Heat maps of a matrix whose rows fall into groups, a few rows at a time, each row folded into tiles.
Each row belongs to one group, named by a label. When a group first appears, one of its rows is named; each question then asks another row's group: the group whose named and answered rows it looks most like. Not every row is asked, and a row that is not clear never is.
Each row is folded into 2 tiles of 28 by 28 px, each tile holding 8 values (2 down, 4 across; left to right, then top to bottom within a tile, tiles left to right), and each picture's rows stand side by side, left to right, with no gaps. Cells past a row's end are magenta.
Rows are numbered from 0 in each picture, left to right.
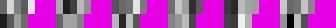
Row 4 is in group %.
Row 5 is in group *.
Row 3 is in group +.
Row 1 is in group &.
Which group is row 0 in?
+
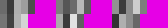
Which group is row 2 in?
&
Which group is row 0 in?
%
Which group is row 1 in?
*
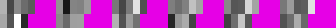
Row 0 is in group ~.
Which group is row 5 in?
+
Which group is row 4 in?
&
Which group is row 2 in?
*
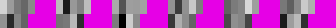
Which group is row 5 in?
&
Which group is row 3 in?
&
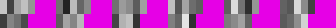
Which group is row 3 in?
~
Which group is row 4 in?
+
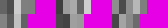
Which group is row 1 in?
+
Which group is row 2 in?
&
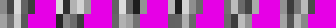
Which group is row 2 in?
+
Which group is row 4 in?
+
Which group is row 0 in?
~
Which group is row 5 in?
*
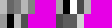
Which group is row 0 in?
*
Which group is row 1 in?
%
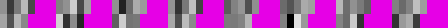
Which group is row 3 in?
*
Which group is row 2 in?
&
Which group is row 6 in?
~
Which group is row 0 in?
*
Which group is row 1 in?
~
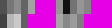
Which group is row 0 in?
+
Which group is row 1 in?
*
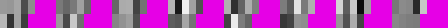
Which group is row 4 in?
&
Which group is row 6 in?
~
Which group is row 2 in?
+
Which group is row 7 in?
+
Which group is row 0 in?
~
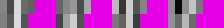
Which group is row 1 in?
+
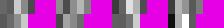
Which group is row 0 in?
%
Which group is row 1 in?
&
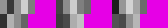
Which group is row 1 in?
%
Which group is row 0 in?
&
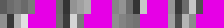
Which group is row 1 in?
*
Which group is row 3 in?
*
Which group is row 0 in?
%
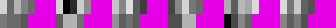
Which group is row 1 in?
&
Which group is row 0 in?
~
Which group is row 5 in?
~
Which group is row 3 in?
%
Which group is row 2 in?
~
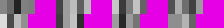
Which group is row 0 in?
*
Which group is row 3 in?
+
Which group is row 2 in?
*
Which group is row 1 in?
+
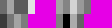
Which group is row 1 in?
~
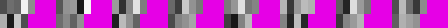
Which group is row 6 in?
%
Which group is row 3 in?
%
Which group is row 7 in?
+
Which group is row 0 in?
*
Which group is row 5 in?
*
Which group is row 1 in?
+
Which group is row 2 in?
&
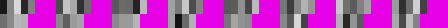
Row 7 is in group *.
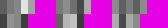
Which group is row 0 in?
&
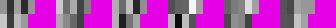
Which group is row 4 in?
&
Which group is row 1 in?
~
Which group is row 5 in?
%
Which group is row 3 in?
*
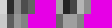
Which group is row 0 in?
~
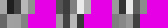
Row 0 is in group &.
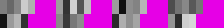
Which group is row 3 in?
%
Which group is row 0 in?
&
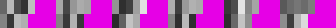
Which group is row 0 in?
+
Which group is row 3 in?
*
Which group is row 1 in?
*
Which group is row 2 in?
&
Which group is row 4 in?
%
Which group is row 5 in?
%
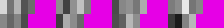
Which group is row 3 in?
%
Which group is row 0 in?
~
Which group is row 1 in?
&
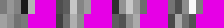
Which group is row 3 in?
&
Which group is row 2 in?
%
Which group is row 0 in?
+
